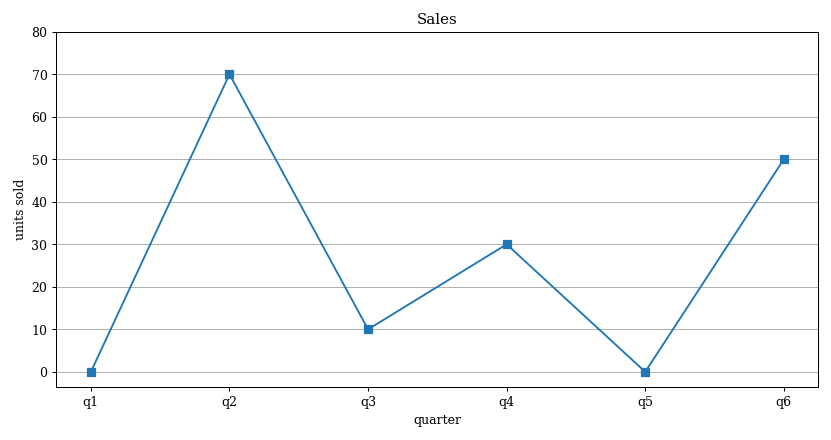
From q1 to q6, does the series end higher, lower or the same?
higher
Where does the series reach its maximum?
q2
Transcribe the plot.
Title: Sales
x-axis: quarter, ticks q1 q2 q3 q4 q5 q6
y-axis: units sold, ticks 0 10 20 30 40 50 60 70 80
Values:
0 70 10 30 0 50
